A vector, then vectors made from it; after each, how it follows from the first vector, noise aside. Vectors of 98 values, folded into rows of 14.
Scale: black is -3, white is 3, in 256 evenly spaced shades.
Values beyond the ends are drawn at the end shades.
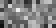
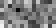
negated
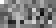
wrapped around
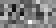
wrapped around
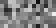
wrapped around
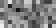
negated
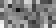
negated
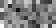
negated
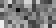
negated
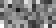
negated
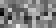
wrapped around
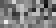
wrapped around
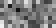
negated
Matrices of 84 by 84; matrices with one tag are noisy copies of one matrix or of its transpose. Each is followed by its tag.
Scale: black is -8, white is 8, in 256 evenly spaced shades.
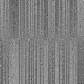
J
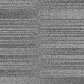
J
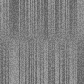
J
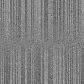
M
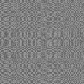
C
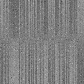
J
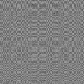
C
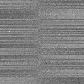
J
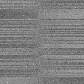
J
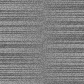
M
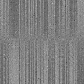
J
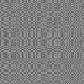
C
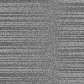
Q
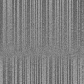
Q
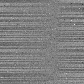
Q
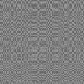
C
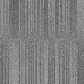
J
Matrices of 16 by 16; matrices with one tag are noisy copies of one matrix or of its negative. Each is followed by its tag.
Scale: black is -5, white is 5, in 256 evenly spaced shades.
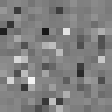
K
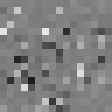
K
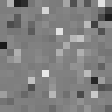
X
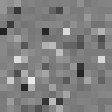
K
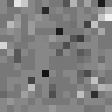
X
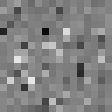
K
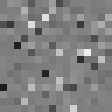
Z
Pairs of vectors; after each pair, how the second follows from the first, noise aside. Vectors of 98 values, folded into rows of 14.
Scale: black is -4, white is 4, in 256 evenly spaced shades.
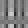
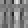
reversed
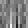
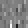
partly zeroed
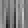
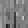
partly zeroed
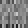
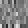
sign-scrambled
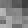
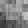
reversed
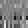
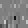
partly zeroed
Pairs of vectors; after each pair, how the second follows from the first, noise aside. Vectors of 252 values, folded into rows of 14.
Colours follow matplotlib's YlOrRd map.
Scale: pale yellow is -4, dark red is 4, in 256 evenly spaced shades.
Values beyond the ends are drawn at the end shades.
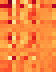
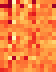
copied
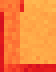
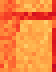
wrapped around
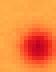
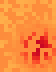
partly zeroed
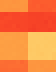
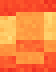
wrapped around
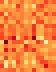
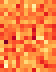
copied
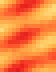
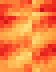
wrapped around
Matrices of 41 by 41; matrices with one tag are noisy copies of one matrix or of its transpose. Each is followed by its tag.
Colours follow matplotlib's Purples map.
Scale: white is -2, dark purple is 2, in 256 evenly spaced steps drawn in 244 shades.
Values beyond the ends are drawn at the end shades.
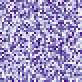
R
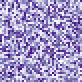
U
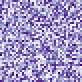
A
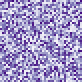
A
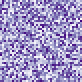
A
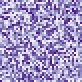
U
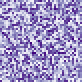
U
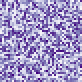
U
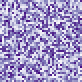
U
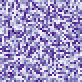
U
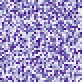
R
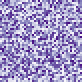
R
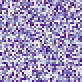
A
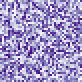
U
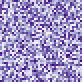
A
